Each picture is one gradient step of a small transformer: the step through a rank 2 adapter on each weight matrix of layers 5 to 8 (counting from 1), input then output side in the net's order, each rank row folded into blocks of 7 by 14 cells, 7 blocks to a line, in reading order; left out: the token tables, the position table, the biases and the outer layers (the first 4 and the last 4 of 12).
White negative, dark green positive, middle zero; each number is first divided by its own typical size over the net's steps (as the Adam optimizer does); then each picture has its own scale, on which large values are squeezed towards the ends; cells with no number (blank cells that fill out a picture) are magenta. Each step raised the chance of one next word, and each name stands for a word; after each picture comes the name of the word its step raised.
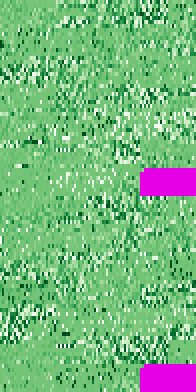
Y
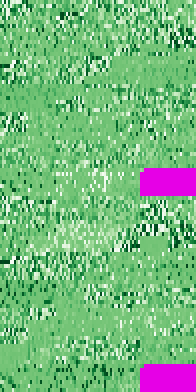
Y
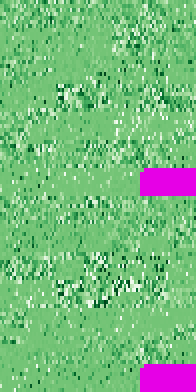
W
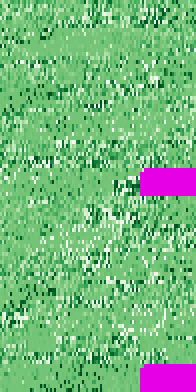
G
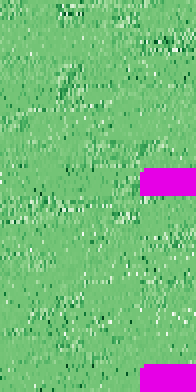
G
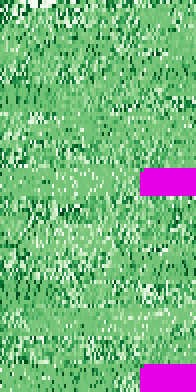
Y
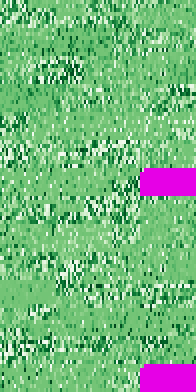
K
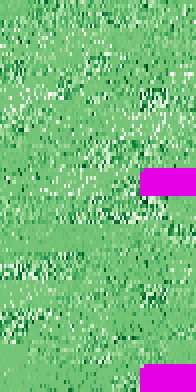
W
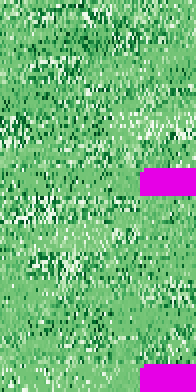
K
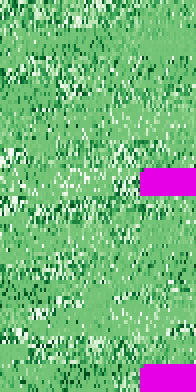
Y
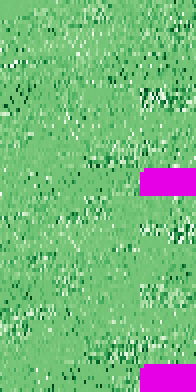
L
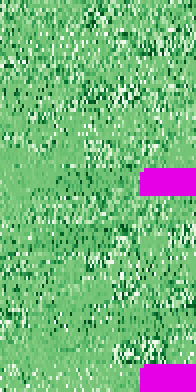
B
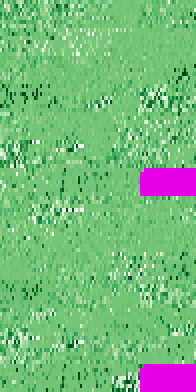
L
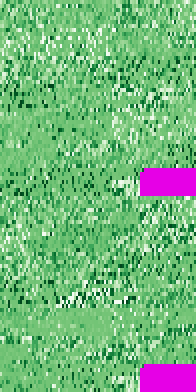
B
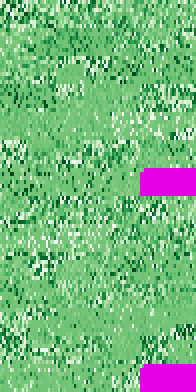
K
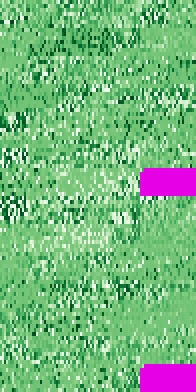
K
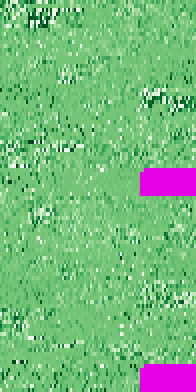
L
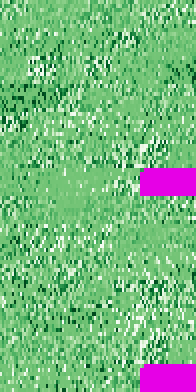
G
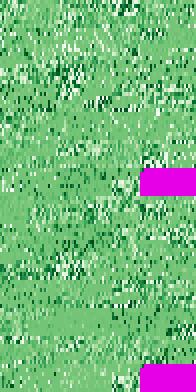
B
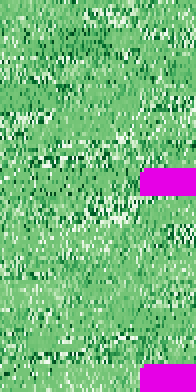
K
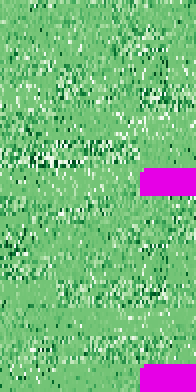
W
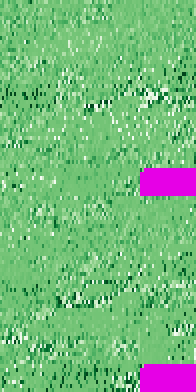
L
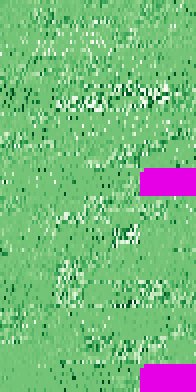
L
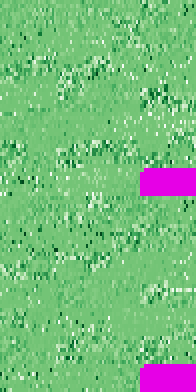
W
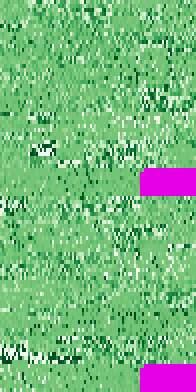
K
